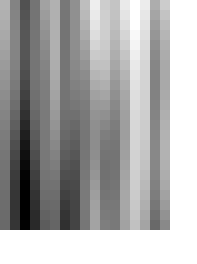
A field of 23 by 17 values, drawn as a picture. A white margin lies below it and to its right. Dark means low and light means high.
Stripes running up and down repeat 4 times from left to right. The centre is the calmest part. The top right is the ninth with the highest average. Values rise toward the top right. The grain runs up and down. The bottom left is the ninth with the lowest average.
